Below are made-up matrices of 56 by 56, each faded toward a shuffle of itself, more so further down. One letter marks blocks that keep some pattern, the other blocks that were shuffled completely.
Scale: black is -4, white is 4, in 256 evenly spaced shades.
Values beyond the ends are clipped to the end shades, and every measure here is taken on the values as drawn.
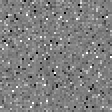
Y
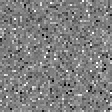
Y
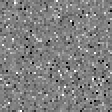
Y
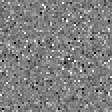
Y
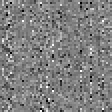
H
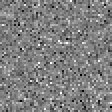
Y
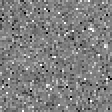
Y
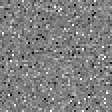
Y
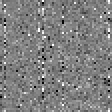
H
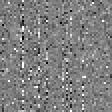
H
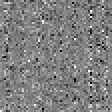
H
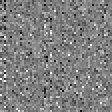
H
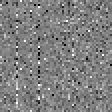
H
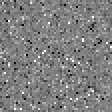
Y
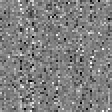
H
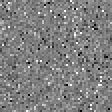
Y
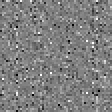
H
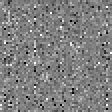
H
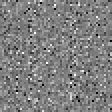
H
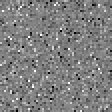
Y
